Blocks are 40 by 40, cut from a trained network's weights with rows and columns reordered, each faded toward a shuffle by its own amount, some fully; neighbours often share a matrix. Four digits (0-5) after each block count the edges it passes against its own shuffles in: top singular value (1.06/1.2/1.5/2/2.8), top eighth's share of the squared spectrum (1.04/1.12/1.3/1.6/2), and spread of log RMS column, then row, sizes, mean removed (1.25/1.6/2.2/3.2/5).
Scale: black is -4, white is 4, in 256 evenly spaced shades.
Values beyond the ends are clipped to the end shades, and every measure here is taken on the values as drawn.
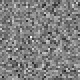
3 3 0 1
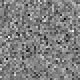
0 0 0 0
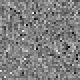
1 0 0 0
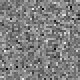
0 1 0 0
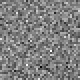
0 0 0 0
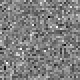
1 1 0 0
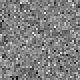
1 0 0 0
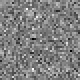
1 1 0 0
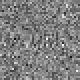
2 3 1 1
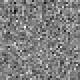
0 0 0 0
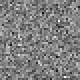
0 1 0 0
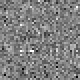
2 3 2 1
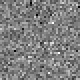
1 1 0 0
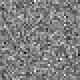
0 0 0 0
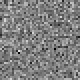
1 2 0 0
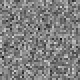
2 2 0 0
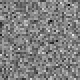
2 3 0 0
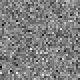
0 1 0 0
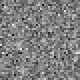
2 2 0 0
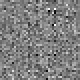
2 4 2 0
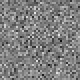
3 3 0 1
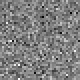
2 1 0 0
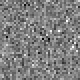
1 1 0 0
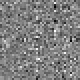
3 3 1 1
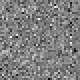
2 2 1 0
